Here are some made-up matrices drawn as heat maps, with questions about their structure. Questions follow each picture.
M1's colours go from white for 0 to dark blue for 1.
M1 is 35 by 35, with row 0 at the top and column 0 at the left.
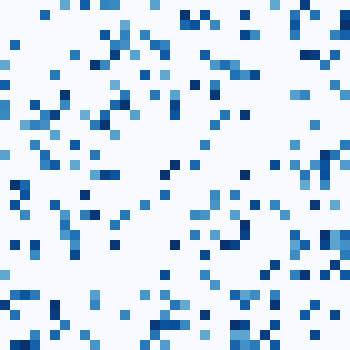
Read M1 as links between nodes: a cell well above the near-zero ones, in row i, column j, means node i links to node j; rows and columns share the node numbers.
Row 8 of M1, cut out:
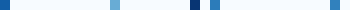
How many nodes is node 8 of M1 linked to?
5
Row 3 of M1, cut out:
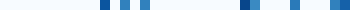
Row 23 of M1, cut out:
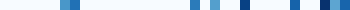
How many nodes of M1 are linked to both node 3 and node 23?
4
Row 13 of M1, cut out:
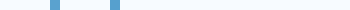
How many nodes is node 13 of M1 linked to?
2
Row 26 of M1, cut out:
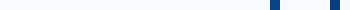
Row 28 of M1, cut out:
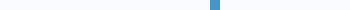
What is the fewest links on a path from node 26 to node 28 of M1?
4
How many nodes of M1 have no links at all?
0
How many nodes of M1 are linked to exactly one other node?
1
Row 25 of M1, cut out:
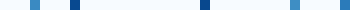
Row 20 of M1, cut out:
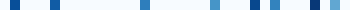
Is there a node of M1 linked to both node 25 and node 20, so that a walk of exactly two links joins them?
no
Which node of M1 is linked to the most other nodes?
node 24
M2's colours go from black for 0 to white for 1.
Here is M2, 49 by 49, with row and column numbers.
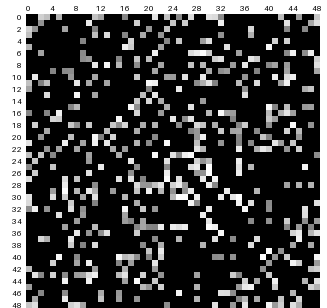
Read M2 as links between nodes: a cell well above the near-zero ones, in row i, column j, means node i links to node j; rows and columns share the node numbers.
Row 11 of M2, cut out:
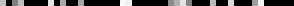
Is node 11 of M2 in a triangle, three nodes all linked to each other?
yes
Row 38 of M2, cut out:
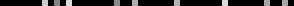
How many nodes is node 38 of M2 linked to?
9
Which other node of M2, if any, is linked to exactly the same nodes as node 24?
node 26
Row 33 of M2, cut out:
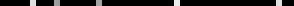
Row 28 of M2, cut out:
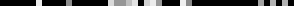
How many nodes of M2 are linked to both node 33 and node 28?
0
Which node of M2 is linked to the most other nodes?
node 18
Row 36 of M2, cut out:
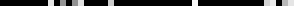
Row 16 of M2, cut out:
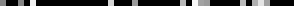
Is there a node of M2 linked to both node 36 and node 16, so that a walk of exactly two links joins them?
yes
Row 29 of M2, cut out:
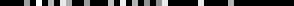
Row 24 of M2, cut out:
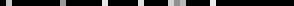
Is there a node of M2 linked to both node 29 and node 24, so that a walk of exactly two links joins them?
yes
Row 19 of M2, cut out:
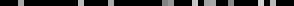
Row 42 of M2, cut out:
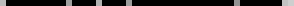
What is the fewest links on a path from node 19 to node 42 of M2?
3
